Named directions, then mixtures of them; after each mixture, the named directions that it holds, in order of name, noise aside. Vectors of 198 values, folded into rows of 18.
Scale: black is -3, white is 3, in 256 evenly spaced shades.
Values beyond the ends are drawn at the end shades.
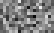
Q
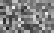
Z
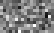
Q, Z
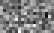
Q, Z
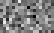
Q, Z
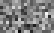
Q, Z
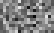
Q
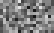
Q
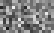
Z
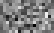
Q, Z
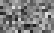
Q, Z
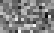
Q, Z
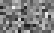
Q, Z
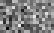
Z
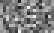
Q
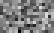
Q, Z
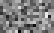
Q, Z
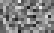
Q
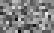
Q, Z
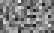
Q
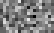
Q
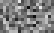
Q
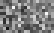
Z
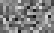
Q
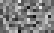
Q
